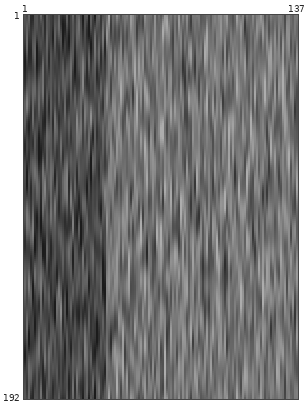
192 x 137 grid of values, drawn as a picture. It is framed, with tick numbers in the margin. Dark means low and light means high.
Grain: streaks running down. Average level on the scale: 40%. Seam: vertical, 30% of the way across, the right part higher.
